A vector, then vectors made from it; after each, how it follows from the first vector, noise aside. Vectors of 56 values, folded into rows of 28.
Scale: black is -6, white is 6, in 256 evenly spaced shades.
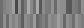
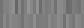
shrunk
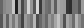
scaled up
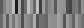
scaled up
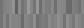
shrunk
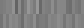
shrunk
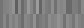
shrunk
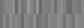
shrunk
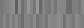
shrunk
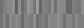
shrunk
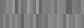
shrunk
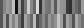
scaled up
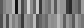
scaled up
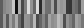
scaled up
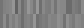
shrunk
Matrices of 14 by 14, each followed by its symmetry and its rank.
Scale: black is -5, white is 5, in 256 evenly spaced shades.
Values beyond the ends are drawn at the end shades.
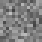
antisymmetric, full rank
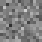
antisymmetric, full rank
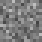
neither, full rank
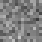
antisymmetric, full rank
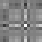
symmetric, rank one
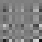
neither, rank one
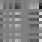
neither, rank one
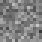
neither, full rank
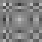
symmetric, rank one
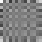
symmetric, rank one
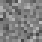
antisymmetric, full rank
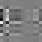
neither, rank one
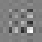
symmetric, rank one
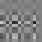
neither, rank one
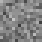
neither, full rank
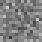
neither, full rank
